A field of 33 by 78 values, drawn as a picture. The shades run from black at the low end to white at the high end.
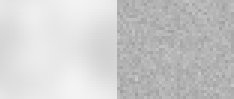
The table splits into one row of 2 panels. Panel 1,1: very high, smooth, faint in contrast. Panel 1,2: high, fine-grained, faint in contrast.
